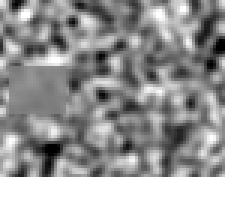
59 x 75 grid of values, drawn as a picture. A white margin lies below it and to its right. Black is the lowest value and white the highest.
No single row or column stands out from its neighbours. No regular stripes run through it. The texture is blotchy. The middle left is the smoothest part. There are no lone odd cells. An odd patch, calmer than its surroundings, sits in the middle left. No overall slope runs across the table.
